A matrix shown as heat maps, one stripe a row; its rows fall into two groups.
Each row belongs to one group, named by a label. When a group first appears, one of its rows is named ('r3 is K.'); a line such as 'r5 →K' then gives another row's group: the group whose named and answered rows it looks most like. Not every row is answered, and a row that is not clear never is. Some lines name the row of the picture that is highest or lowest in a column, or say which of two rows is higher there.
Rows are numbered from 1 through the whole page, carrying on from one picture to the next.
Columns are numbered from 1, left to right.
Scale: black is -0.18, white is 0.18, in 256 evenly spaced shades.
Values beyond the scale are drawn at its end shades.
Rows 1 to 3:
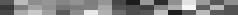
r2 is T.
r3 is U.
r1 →T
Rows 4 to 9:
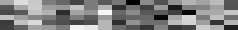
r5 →U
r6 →U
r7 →T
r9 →U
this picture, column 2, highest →4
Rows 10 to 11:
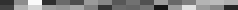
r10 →U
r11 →T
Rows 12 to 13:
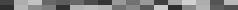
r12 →T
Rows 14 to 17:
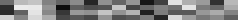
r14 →T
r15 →T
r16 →U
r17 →T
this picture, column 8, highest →16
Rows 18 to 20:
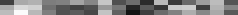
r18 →U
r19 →T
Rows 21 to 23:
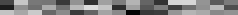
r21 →T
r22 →U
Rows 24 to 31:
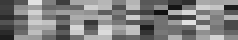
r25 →U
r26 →T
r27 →U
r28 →T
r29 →U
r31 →U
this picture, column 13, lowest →25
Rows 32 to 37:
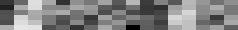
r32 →U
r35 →T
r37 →T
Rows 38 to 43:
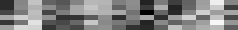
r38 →U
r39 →U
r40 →U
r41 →T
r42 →U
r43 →T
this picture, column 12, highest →39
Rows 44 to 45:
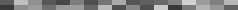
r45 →U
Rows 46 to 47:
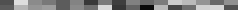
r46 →T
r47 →U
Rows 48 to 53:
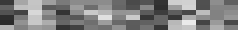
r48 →T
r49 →T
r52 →T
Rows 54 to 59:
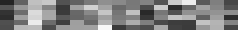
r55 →U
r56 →U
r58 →U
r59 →U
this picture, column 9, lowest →59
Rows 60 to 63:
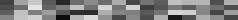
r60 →T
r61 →U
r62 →T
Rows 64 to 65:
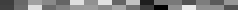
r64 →U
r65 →T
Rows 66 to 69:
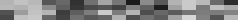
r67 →T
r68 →U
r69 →T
